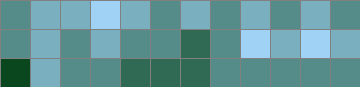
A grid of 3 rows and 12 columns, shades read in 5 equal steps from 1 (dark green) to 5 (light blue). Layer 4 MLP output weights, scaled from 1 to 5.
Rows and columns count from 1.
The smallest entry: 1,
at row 3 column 1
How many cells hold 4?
11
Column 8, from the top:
3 3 3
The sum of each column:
7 12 10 12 9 8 8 9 12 10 12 10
